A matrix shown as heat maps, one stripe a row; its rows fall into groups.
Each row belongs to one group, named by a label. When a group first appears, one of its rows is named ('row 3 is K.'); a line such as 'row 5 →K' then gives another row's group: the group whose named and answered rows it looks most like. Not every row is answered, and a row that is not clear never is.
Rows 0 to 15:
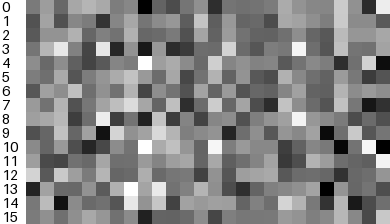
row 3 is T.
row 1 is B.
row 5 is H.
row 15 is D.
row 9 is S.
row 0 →D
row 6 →T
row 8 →T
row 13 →S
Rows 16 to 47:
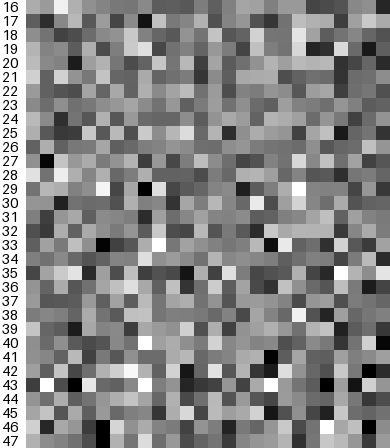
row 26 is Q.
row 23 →H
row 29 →T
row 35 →T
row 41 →Q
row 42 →H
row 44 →H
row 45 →Q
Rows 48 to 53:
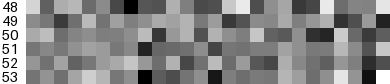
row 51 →D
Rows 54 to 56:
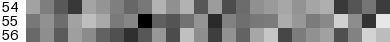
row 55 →D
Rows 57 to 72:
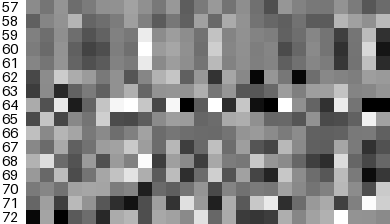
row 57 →H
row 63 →B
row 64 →H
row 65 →Q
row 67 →H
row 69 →H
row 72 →B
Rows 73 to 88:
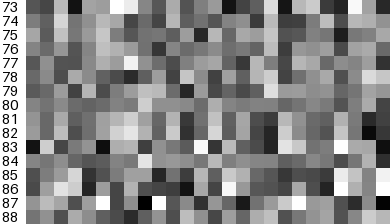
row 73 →S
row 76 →S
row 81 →H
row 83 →B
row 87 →T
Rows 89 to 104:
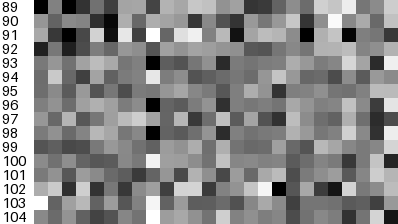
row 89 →B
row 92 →B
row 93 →D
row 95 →Q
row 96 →D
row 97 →H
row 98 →D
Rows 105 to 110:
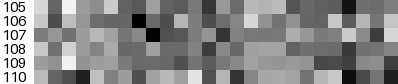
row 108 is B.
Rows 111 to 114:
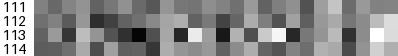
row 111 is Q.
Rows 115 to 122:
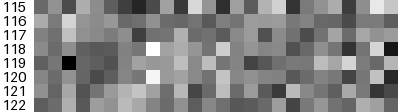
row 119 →B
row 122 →S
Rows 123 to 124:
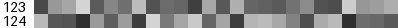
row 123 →T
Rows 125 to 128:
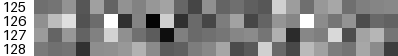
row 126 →T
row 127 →S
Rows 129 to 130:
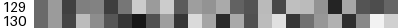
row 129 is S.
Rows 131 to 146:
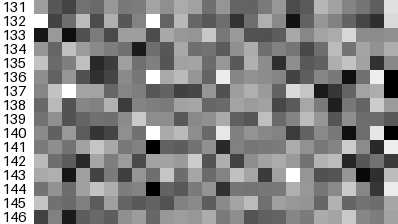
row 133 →B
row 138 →Q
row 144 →D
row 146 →B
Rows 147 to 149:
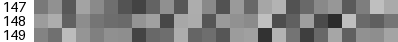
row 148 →Q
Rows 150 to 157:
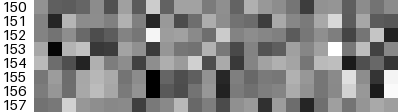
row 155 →D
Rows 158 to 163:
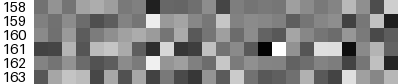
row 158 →D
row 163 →T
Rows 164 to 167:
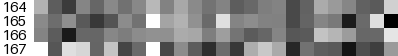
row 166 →B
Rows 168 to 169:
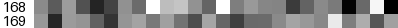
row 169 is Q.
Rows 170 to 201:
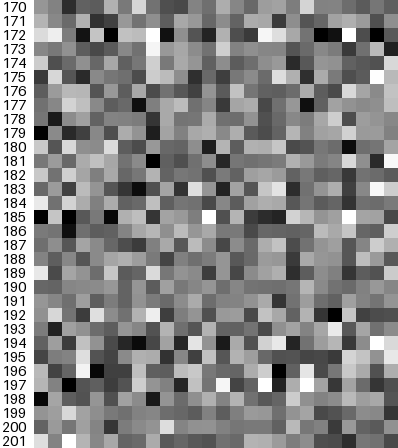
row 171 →Q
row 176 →T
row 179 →B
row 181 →D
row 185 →B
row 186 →B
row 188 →S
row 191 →Q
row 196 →Q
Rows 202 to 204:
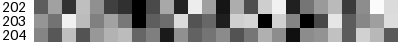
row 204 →S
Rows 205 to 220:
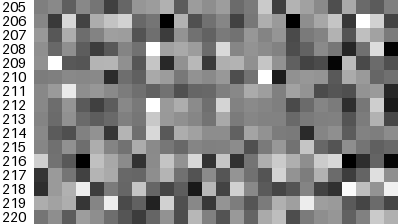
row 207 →S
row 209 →Q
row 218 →T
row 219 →T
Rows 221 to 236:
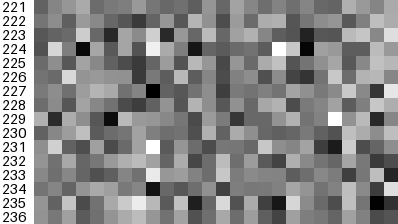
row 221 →T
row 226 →S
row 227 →D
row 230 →T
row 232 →H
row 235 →H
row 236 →H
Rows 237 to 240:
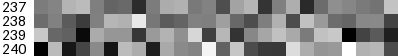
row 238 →S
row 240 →B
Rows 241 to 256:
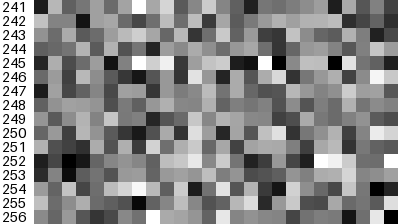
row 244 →Q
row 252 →B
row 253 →B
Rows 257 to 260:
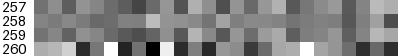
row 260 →T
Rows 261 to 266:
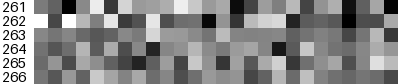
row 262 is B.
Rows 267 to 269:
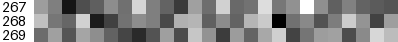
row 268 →Q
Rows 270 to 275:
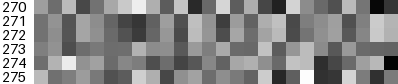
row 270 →H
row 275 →Q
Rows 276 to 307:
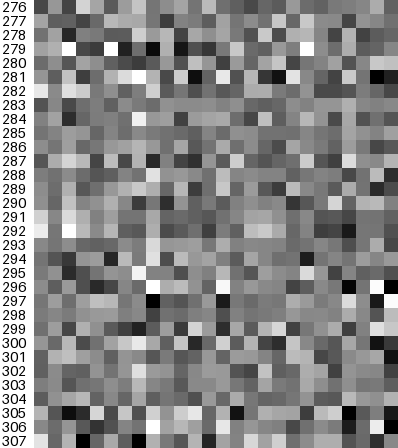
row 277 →S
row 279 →T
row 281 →H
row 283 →B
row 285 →T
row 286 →H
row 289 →H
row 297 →D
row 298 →D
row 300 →H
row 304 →T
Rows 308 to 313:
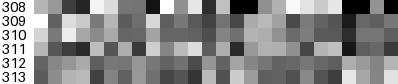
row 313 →T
